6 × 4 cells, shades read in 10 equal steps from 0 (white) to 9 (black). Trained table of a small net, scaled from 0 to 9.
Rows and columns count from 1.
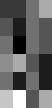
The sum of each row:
22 25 25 21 26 11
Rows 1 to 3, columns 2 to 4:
7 5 3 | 8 5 6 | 9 5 6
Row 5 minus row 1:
-2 1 0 5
